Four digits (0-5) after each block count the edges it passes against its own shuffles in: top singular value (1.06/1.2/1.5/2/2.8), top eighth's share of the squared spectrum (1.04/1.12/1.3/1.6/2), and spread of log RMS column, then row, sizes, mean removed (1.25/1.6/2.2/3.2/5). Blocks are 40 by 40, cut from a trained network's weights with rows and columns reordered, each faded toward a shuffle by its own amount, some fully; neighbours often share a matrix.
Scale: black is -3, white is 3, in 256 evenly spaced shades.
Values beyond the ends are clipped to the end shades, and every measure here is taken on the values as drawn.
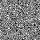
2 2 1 1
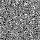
0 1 0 0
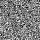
0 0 0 0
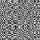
4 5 3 1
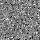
0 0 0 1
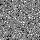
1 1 0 0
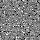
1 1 0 0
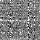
2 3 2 0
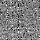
2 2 1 0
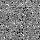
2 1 1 0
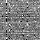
3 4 2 0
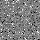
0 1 0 0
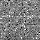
2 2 1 0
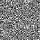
3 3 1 2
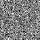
2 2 0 0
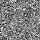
0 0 0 0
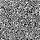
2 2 1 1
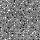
0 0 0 0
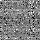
2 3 2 0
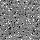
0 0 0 0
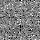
2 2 1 0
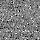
1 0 0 0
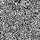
2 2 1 0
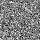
1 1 0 0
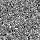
1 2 0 0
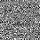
3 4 2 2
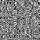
3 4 2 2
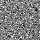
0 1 0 0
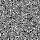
1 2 0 0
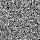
0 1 0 0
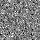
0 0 0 0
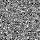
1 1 0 0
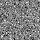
1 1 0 0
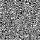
2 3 0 1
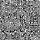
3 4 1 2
